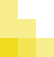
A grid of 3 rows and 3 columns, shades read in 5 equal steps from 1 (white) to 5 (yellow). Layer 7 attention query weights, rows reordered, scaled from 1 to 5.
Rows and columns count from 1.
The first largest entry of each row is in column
1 1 1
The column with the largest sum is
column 1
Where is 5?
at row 3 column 1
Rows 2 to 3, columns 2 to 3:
3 1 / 4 3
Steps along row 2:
same down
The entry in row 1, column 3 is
1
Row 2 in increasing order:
1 3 3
